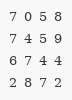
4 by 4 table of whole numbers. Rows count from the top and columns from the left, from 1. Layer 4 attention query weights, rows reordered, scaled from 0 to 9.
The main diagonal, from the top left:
7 4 4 2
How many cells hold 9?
1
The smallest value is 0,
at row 1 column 2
